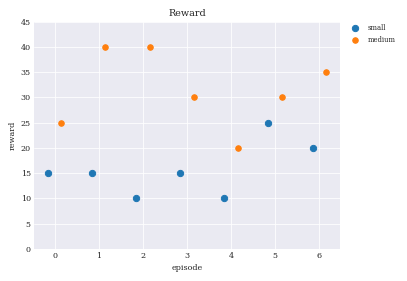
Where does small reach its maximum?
5
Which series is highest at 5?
medium
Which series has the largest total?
medium
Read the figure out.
Title: Reward
x-axis: episode, ticks 0 1 2 3 4 5 6
y-axis: reward, ticks 0 5 10 15 20 25 30 35 40 45
Legend: small, medium
Values:
small: 15 15 10 15 10 25 20
medium: 25 40 40 30 20 30 35
